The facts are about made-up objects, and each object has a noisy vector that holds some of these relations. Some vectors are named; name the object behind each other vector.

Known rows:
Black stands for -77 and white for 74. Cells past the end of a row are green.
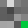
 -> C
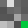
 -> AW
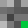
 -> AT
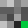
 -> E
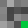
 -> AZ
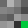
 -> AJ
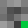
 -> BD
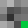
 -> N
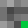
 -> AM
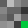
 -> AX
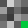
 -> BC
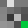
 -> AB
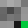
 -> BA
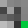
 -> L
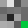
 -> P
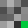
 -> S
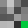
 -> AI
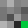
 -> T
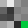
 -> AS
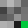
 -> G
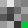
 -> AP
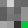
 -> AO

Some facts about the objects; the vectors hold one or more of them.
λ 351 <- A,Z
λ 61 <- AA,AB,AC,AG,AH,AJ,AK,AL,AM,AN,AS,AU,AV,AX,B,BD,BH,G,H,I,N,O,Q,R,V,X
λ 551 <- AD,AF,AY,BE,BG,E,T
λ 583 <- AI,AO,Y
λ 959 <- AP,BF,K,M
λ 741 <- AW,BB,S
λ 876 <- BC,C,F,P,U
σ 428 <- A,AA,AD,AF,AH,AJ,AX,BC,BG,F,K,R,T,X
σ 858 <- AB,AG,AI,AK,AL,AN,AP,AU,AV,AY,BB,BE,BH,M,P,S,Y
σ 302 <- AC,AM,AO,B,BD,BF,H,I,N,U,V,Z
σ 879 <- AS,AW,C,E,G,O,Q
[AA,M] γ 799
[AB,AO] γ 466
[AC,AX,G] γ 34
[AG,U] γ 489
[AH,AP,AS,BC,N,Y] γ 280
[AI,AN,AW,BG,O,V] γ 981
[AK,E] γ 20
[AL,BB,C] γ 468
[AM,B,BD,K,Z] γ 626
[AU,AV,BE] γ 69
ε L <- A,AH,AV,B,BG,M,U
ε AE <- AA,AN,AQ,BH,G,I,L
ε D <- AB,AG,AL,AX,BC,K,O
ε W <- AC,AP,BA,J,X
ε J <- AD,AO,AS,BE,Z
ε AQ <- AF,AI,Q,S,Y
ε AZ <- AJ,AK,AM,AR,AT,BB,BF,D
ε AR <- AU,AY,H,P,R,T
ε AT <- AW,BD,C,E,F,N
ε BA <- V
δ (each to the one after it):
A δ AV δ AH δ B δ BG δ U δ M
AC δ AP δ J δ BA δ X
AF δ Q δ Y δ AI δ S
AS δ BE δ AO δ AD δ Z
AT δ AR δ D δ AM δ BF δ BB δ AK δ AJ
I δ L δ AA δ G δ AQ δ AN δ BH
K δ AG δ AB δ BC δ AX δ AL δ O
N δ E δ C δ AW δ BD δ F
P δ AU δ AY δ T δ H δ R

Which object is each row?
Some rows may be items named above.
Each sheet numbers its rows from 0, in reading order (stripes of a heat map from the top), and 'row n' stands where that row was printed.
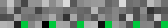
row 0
AI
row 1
Z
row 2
P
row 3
BG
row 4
AB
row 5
AL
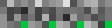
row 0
D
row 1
AG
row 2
P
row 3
I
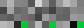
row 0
AA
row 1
BC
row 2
AD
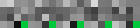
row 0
BE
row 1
AK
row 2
X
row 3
C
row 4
L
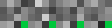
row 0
S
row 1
O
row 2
U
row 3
V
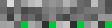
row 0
K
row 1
AC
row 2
AH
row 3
F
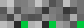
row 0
AV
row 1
Y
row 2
BB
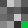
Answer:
O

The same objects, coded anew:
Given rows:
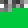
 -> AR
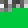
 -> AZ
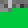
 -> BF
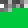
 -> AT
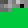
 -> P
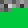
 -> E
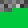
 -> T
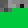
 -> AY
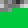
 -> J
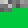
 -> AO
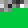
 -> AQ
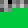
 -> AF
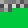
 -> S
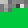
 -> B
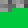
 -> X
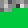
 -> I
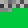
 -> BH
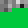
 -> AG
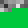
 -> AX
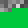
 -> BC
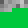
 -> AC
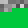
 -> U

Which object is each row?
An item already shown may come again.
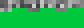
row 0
O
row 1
Y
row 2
AP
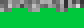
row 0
C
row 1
AS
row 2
BG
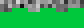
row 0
AB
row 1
N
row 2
AD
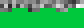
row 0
AI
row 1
BE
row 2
L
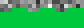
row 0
AO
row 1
AH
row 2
E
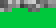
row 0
AL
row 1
AO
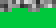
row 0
AK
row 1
AA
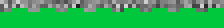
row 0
AV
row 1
V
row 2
K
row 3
V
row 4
S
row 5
Z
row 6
X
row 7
AI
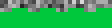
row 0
BB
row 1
AW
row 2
AK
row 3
AS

